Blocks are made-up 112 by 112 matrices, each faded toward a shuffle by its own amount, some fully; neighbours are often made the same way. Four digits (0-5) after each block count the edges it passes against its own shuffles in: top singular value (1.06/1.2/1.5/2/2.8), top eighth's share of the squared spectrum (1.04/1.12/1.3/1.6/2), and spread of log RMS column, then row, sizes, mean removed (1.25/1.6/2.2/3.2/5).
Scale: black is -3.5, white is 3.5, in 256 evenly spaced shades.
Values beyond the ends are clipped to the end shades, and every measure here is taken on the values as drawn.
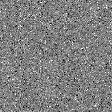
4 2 1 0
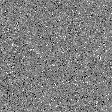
0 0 1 0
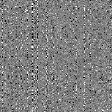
4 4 3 1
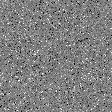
1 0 0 0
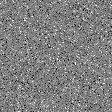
0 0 0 0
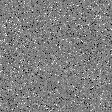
0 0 0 0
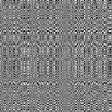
5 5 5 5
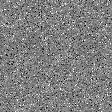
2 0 0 0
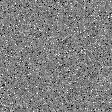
1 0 0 0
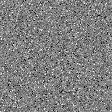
2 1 0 0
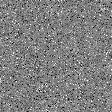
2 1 0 0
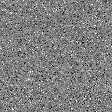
3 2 0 0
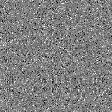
4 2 1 1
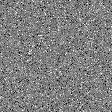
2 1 0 0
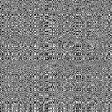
5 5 3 4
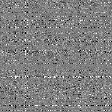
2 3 3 4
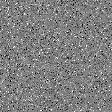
3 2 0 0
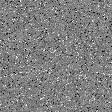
0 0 0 0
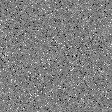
1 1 0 0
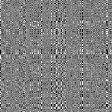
5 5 4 3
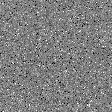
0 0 0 0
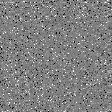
4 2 1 1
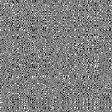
5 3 3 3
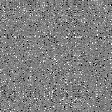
4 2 1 2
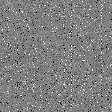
2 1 1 0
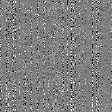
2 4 4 2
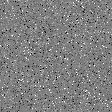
0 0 0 0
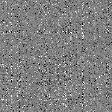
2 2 3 2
